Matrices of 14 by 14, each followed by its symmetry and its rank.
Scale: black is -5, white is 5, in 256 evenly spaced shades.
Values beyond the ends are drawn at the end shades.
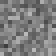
neither, full rank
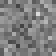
neither, full rank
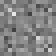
symmetric, rank three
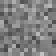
antisymmetric, full rank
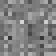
neither, rank three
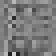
neither, rank three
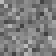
neither, full rank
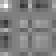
symmetric, rank one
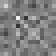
symmetric, rank three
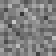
antisymmetric, full rank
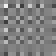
symmetric, rank one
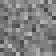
antisymmetric, full rank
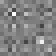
symmetric, rank three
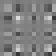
symmetric, rank one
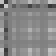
symmetric, rank one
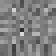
neither, rank three
